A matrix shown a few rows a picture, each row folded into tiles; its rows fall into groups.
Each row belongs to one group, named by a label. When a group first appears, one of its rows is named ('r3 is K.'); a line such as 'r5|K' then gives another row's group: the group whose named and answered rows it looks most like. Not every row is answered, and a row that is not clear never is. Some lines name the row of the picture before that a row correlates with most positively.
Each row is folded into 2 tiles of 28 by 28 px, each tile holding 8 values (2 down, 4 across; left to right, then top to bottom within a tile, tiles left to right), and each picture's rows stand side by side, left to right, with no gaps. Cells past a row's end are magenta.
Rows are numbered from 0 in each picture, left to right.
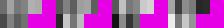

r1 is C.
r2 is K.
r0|K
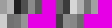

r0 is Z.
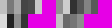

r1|Z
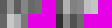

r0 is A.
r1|K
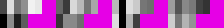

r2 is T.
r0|K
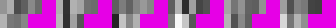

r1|T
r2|C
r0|Z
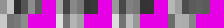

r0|Z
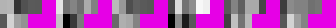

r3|K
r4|C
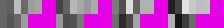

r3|T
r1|T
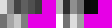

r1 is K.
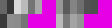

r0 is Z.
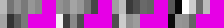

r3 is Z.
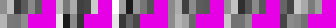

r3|A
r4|Z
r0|Z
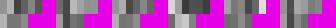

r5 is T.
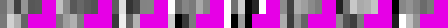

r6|T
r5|T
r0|A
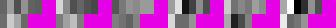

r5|Z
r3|Z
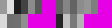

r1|C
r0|Z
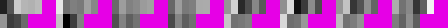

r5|Z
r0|T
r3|K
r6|Z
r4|Z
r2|K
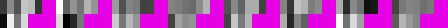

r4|C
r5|T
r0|C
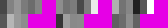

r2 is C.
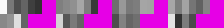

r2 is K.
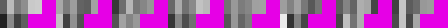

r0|K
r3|K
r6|C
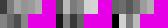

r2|C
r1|K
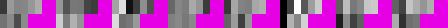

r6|K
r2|Z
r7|T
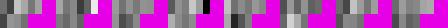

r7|K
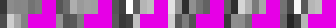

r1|T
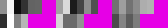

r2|K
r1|Z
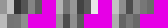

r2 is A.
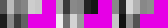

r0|K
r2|T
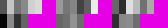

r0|K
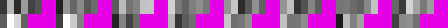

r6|C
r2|K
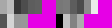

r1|C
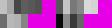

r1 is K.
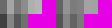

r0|K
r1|K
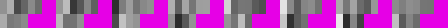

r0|Z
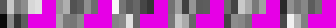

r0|K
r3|A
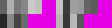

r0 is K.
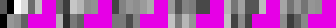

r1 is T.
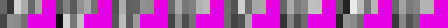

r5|K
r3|K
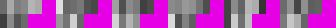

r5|A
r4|C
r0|K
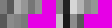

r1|T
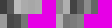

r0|T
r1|Z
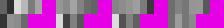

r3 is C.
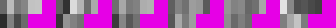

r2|K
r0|K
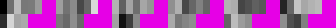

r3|Z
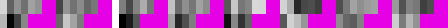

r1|A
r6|T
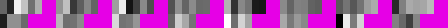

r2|Z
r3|A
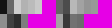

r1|T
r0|T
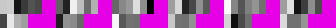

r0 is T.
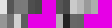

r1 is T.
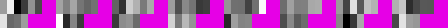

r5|K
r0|Z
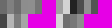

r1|Z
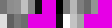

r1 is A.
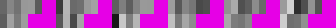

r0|C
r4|Z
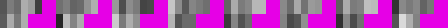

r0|C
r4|K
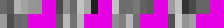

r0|T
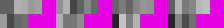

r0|T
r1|Z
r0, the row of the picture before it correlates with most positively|0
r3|K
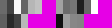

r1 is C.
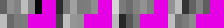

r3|Z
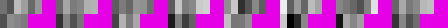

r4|Z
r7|K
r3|K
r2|C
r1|K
